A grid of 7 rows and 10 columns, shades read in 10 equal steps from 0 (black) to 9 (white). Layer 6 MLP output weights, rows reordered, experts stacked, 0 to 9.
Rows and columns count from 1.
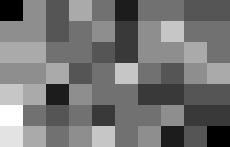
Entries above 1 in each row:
8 10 10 10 9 10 8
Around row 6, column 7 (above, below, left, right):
2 5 4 5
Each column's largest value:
9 6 6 6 7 7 5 7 6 6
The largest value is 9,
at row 6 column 1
